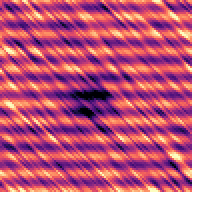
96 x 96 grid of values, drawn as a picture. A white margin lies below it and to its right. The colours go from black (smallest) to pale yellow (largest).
No row or column stands out. The ninth with the lowest average is the centre. A single dip lies in the centre. Horizontal stripes repeat 11 times down the table. There is no overall slope.
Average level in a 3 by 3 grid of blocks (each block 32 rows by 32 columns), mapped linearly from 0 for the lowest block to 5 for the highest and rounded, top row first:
4 4 5 / 5 0 5 / 4 4 4
